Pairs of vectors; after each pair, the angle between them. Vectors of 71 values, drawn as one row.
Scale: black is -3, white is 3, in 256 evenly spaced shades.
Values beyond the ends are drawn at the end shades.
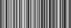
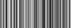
partly aligned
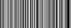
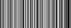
nearly parallel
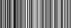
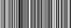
orthogonal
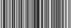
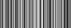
nearly opposite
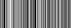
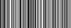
partly aligned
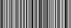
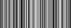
orthogonal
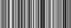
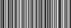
orthogonal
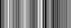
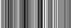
nearly opposite
